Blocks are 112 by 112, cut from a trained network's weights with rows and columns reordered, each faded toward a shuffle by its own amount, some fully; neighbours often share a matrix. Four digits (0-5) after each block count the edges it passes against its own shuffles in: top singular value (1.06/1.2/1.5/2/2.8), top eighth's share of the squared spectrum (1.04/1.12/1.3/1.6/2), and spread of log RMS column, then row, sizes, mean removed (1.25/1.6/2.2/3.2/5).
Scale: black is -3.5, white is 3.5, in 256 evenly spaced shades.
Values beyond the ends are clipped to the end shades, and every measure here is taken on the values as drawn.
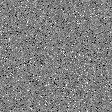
0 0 0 0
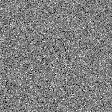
2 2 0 1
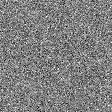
1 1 0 0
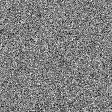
0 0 0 0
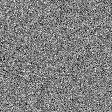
1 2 0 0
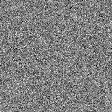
2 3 0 1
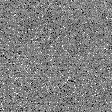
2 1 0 0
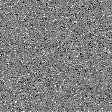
0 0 0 0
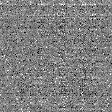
3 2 2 0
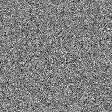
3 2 0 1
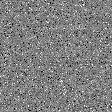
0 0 0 0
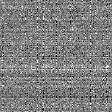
4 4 4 1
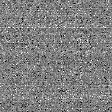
3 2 2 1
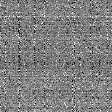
4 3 3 0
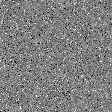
0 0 0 0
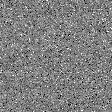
1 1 0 0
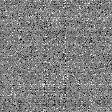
3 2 2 0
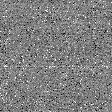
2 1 1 0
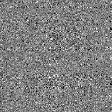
3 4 3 3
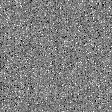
1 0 0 0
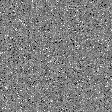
1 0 0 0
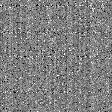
3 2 0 2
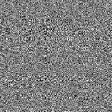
4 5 2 3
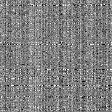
4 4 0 4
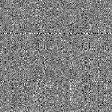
3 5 3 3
